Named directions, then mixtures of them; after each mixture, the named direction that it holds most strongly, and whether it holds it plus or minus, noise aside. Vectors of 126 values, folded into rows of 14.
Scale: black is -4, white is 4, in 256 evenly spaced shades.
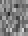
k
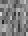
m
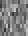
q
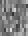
k, plus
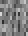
m, plus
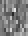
k, plus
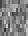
q, plus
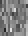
q, plus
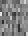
m, plus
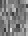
q, plus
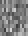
k, plus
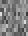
m, plus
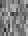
q, plus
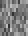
q, plus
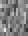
q, minus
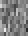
q, minus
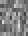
m, minus
